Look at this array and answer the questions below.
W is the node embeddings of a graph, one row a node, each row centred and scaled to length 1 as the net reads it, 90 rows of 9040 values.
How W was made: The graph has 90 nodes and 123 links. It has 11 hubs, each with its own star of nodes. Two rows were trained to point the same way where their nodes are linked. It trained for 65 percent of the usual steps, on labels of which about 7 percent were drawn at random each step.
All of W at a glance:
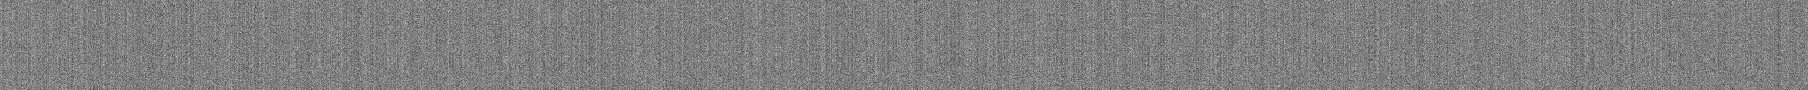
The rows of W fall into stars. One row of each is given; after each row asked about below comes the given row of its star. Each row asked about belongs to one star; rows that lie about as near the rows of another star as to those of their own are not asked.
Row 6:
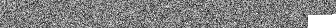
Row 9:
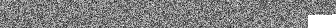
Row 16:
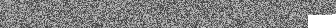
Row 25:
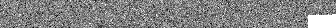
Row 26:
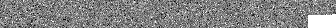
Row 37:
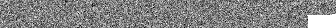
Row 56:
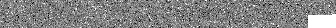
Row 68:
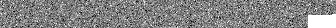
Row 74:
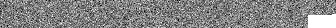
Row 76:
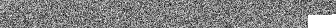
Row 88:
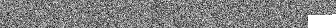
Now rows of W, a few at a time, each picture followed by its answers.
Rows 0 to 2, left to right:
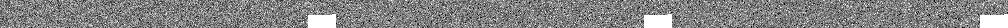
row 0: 88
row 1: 37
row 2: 37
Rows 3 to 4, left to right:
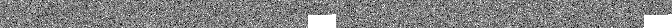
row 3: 76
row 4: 68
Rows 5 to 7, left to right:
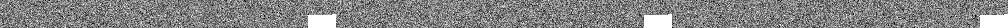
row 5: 68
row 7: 88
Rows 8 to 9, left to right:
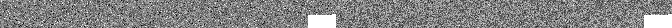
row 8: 74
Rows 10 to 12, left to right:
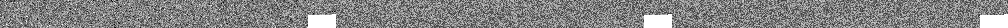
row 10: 56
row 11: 25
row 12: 74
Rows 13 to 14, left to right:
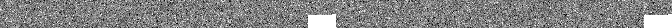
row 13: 16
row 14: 37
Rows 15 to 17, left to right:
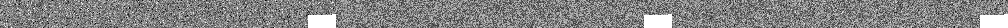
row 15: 9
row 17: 74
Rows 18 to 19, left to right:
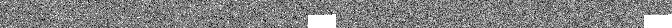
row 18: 25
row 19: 16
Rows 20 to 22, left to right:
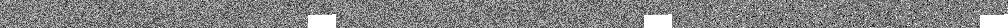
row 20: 25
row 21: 56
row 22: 9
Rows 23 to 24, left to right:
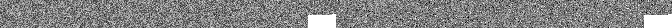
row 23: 9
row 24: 76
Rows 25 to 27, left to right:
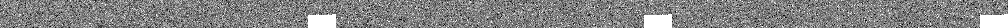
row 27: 26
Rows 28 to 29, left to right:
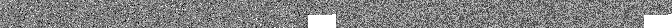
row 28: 68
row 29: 37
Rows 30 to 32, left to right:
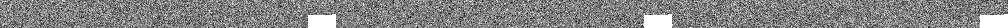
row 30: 88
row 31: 9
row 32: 25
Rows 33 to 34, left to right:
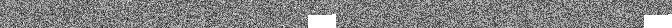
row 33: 76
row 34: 68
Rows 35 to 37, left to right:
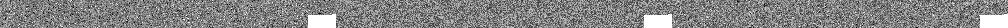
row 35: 6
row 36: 88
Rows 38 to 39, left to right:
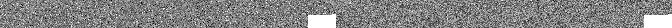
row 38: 76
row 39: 88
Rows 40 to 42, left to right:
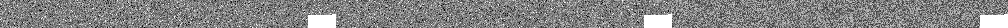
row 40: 6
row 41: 56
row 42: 6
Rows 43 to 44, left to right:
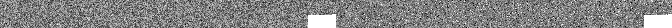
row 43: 25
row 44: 26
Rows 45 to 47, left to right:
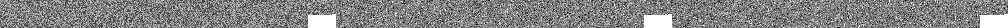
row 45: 37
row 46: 9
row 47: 26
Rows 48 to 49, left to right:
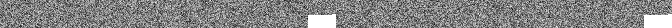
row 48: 68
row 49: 16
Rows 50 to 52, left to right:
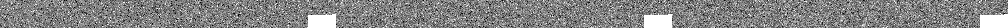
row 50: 88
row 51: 25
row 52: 9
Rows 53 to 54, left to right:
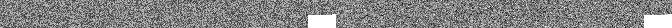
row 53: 26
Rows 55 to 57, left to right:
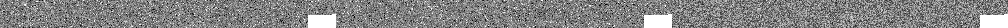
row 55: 74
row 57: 6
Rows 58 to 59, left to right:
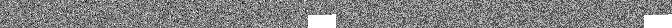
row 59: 9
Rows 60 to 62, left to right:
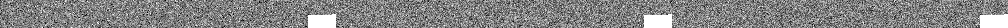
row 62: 9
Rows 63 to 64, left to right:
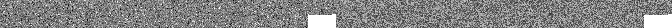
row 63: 26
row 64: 76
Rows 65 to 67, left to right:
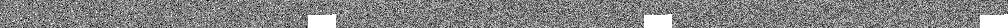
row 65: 26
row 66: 74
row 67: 74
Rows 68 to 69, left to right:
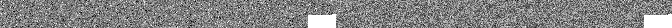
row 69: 88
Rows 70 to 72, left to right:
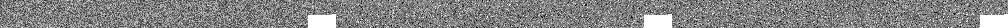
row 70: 9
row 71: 25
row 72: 68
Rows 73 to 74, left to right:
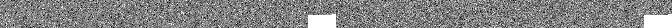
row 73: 16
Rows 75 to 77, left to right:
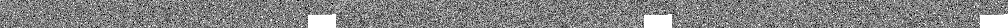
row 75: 56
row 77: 16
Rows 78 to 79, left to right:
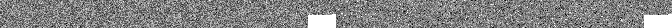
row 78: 6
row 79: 16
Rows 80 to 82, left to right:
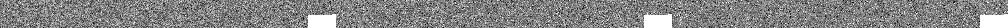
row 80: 25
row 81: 76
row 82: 37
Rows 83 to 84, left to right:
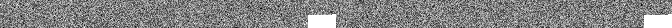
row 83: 25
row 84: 6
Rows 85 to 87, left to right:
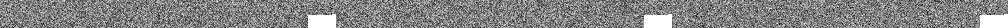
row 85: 37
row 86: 88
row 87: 74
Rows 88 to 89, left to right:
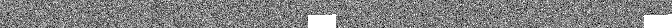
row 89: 88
